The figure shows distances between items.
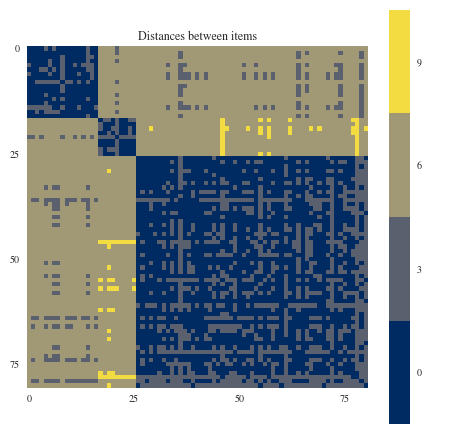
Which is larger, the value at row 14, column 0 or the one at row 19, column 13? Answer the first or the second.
the second
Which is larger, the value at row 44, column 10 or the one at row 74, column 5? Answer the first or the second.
the first
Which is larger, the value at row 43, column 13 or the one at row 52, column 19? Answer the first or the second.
the second
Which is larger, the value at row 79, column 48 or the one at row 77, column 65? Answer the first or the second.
the first
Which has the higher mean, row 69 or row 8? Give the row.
8
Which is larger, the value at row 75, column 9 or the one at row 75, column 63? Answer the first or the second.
the first
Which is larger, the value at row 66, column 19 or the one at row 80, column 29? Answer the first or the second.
the first
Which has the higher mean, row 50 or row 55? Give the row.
55
